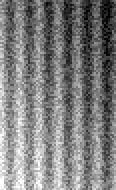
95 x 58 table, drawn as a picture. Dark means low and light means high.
Ninth with the highest average: bottom left. Slope: up to the bottom left. Stripes: upright, repeating 6 times. Ninth with the lowest average: top right. Odd rows or columns: none.
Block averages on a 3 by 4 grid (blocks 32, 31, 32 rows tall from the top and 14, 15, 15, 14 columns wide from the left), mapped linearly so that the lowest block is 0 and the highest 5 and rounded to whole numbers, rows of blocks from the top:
2110 / 4321 / 5433
